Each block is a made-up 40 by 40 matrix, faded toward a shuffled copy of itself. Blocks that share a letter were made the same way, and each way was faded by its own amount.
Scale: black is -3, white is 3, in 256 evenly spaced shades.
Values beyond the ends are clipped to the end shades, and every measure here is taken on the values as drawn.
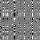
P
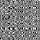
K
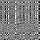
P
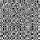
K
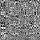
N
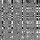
P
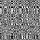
K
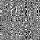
N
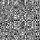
N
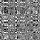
K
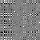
P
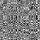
K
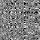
N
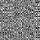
N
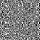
N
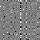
P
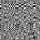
K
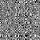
N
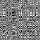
K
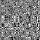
N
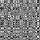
K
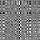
P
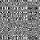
K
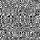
N
